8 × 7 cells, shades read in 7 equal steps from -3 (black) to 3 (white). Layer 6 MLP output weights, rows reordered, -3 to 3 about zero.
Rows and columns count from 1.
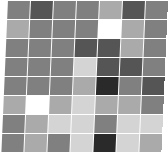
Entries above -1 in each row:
5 7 5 5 5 7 7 6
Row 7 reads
0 1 2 2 0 2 2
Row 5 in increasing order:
-2 -1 0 0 0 0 1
